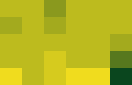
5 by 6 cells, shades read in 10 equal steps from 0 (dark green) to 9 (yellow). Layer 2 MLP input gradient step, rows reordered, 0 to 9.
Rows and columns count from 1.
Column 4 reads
7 7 7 7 9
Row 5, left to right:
9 7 8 9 9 0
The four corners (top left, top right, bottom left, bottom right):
7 7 9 0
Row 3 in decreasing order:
7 7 7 7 7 6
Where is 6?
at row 2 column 1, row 2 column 3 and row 3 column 6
